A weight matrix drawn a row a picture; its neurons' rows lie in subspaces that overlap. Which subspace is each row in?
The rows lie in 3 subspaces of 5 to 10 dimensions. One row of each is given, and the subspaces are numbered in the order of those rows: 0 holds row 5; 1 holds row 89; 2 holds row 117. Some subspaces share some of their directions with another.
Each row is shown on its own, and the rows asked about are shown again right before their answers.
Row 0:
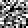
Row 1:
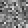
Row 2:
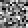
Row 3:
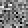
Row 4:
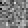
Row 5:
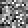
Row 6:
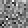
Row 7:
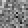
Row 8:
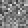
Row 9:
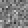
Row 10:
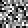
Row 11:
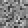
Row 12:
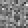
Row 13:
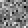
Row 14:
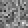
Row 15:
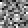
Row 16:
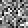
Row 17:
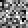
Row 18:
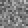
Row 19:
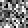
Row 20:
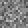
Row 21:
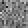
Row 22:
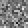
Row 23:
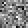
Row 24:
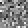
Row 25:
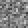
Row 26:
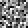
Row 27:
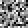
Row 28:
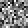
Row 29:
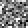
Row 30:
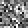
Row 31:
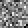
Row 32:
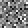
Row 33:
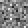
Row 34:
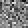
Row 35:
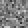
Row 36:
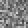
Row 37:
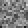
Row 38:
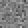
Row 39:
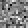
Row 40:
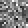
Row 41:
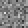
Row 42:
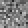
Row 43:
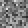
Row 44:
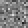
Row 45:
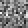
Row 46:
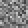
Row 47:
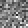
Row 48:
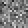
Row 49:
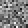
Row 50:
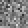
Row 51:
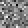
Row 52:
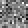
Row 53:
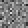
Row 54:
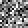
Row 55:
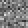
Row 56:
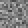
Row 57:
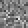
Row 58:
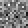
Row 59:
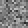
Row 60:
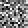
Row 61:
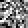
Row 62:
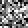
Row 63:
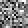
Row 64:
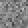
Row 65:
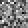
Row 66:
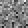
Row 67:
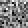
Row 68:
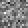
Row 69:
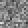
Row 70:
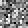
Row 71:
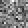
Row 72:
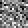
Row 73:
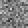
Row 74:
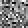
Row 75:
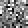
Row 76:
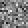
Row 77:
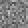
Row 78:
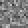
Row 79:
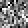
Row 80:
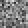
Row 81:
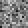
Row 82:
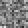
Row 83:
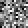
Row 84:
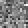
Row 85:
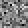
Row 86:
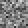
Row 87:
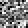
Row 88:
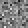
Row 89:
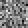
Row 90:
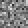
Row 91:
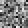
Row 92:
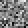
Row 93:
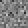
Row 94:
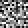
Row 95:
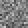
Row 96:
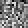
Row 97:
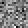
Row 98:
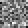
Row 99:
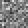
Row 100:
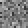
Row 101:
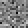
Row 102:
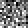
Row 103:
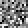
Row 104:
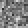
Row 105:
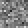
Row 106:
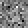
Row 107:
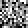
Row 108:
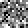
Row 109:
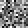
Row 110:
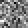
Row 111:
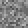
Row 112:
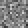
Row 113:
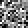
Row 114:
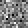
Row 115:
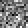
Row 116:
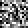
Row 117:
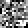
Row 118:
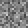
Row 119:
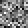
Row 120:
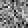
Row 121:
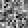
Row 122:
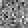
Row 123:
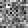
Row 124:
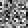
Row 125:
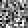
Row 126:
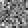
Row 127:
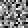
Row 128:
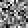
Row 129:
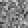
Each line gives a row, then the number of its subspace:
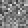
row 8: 0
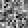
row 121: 0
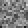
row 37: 2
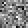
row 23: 2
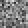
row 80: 2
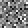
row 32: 0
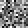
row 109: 1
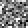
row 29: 2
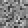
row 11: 2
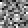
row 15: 2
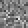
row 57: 2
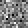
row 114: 1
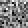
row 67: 2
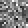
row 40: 1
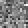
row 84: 1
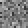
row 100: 2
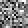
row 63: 1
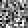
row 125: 2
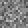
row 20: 0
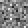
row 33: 2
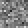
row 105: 2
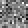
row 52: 1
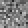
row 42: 2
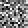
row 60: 0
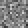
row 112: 0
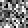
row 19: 0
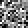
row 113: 0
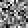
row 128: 1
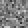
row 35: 0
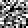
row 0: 0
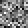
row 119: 0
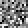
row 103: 0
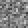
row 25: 2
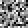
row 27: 0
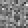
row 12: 2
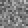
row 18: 0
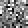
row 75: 2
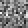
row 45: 2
